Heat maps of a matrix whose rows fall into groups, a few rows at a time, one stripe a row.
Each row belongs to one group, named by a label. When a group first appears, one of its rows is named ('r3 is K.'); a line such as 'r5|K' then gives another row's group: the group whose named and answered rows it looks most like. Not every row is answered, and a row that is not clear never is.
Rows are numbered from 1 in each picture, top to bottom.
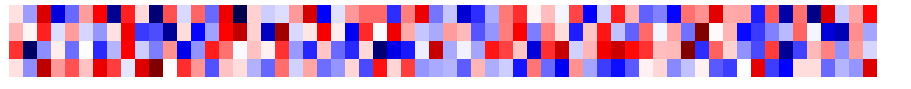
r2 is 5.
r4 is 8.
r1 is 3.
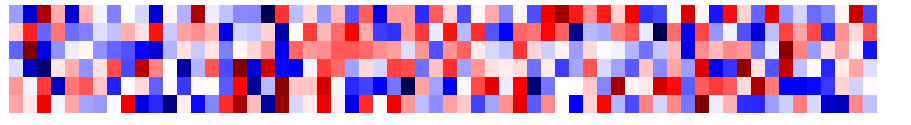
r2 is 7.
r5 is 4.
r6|5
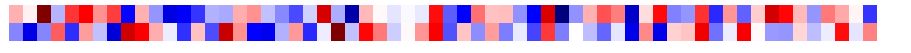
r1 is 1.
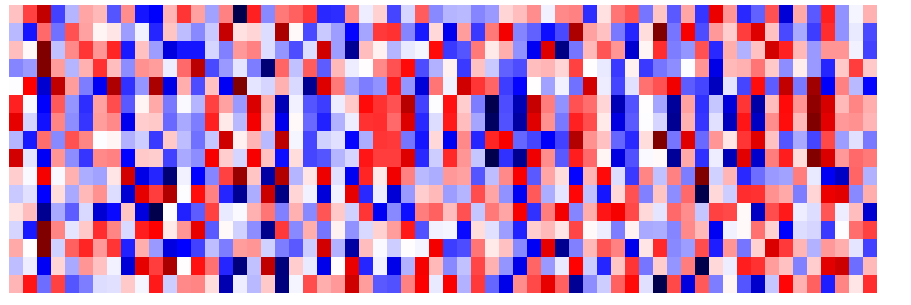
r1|3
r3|1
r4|8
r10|5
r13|8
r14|1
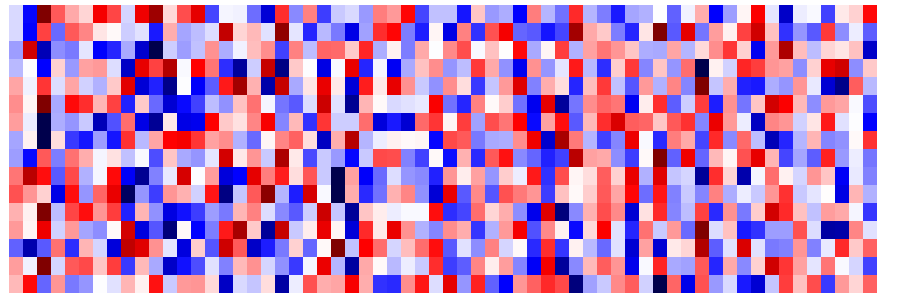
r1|8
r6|1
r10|3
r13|5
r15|1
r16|7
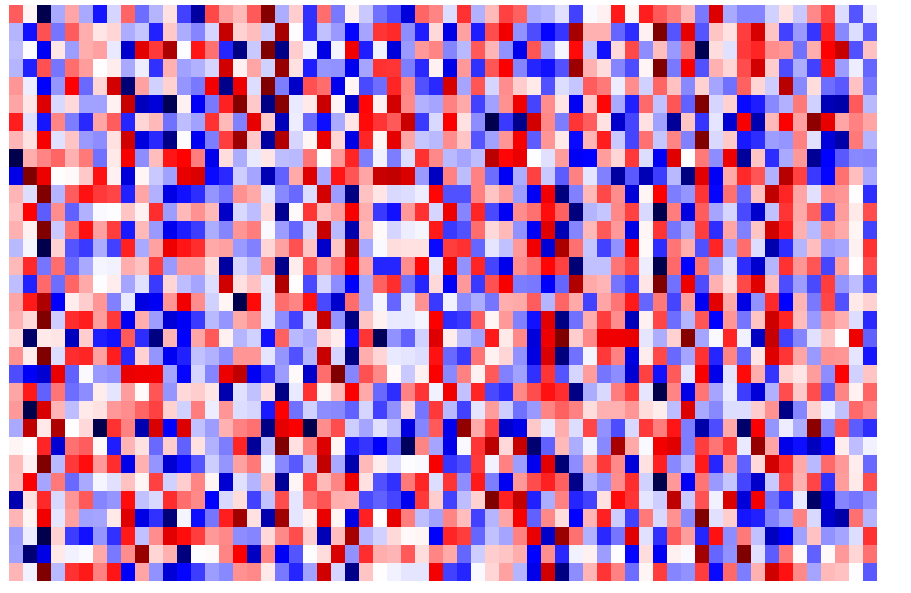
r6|5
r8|5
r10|8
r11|1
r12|7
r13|1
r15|7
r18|1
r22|7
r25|4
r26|1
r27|7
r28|4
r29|5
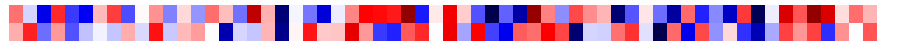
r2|7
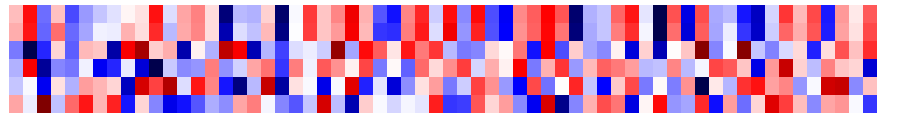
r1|7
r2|7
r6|1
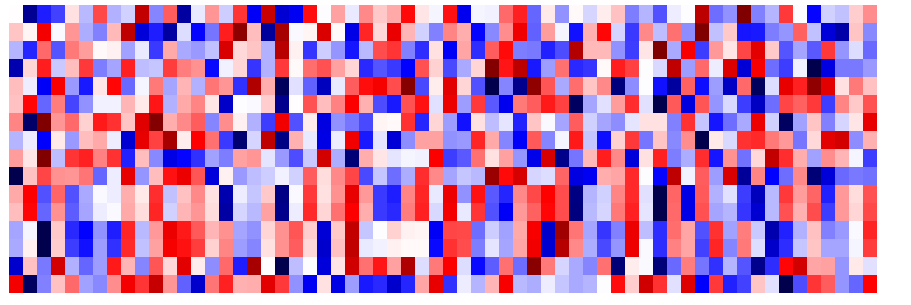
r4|4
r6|7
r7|8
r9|1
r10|4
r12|7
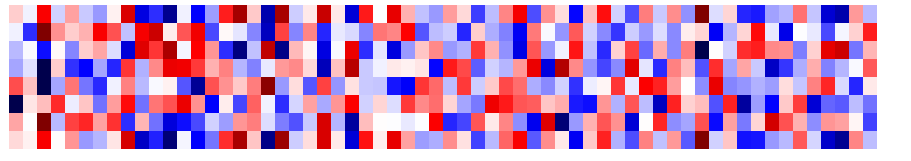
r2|8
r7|1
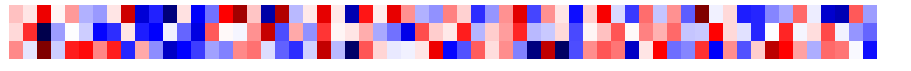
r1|5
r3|1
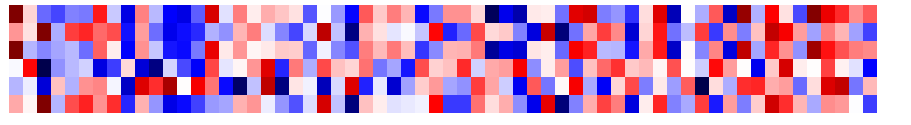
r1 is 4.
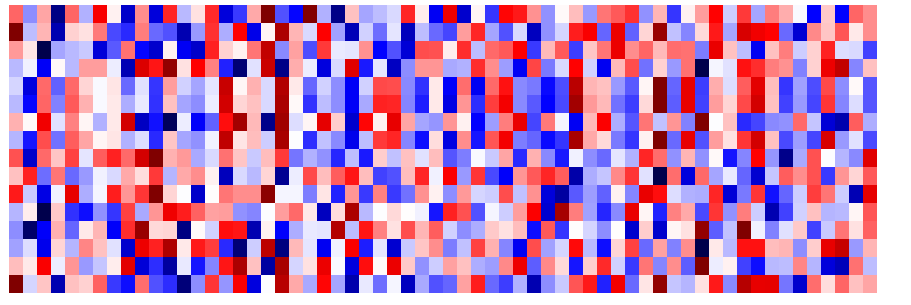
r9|8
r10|7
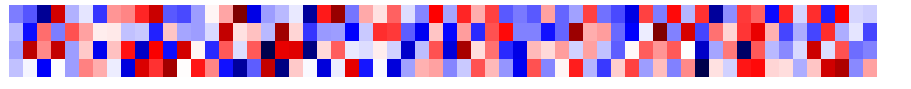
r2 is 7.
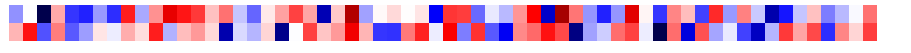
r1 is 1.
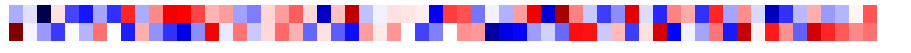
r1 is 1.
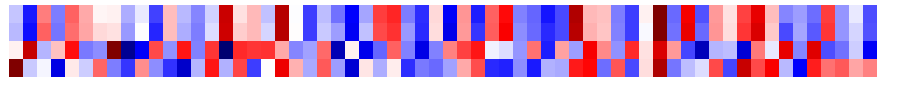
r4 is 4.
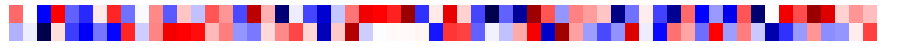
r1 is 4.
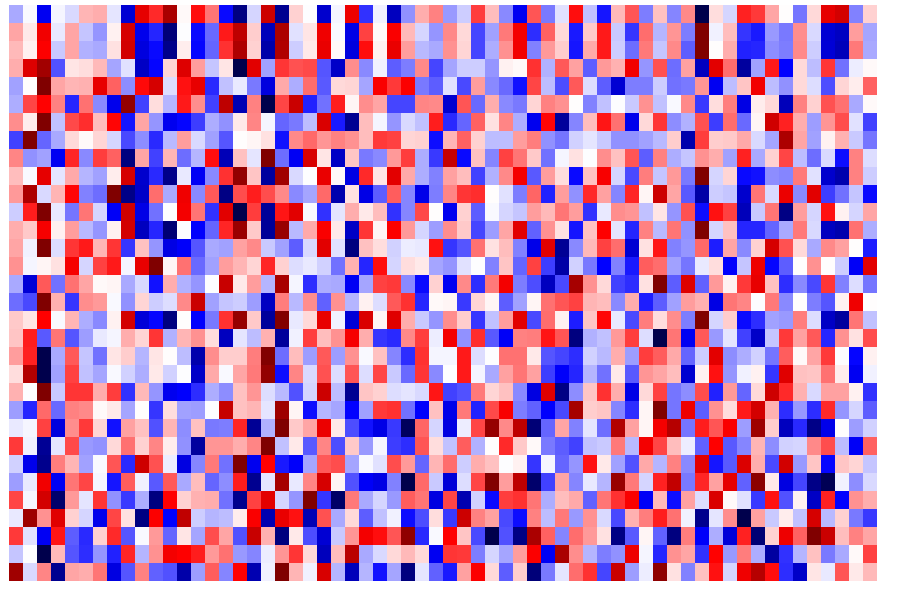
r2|5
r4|3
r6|3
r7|1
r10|5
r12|3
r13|5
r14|1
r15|8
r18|5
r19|7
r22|1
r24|4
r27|4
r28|3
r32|4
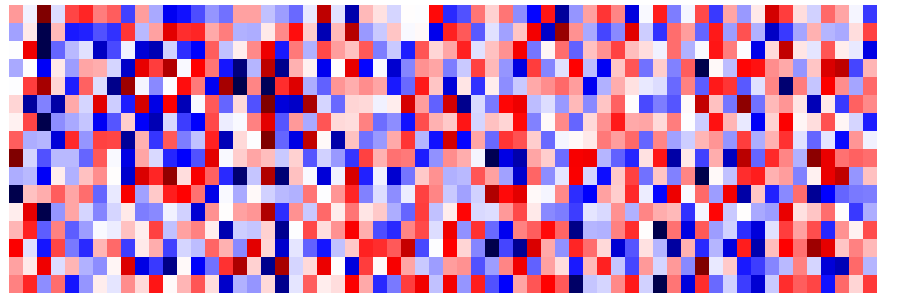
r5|3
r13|7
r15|5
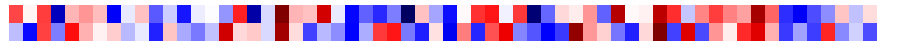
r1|4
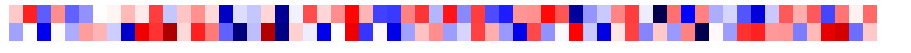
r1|7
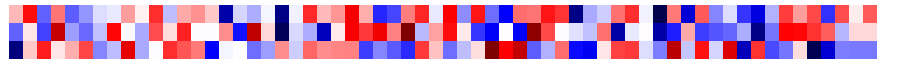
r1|7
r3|4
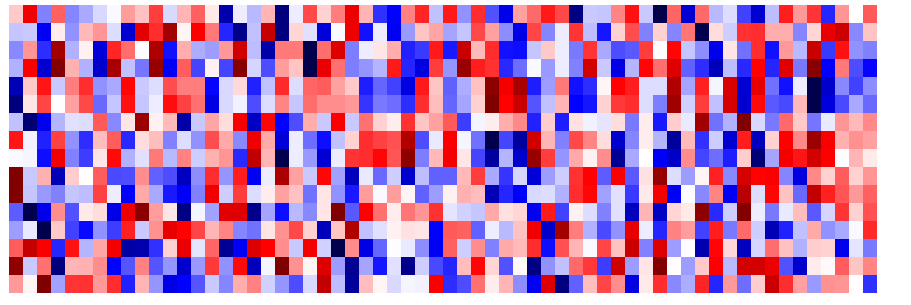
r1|7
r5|4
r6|4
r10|4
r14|3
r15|4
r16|1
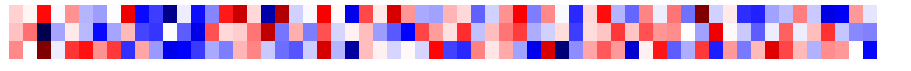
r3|1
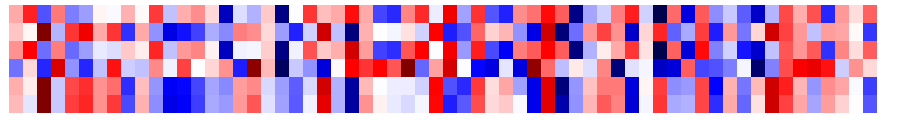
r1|7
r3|7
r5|1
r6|1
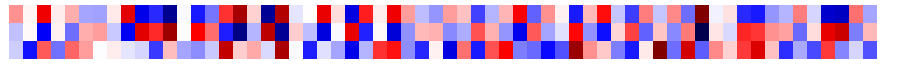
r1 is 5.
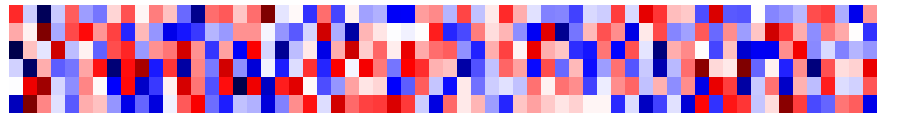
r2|1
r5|3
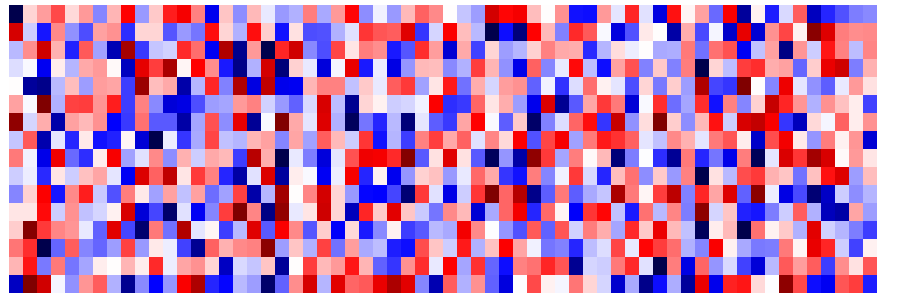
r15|7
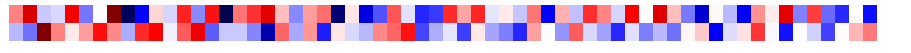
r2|8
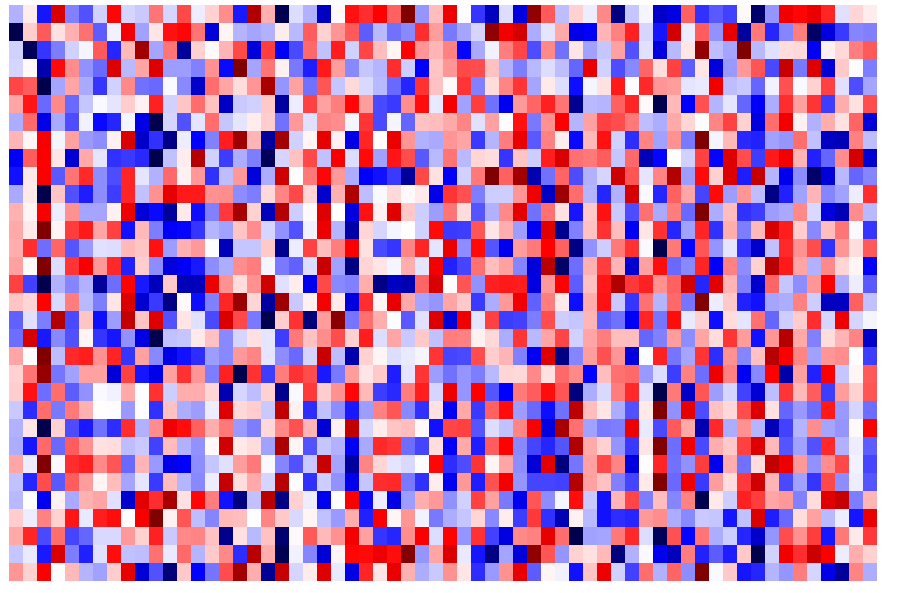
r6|7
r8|5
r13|1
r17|5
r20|1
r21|3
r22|7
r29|8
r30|7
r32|5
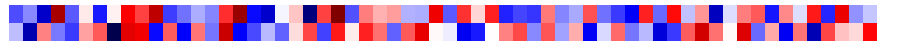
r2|3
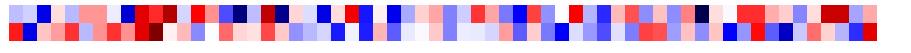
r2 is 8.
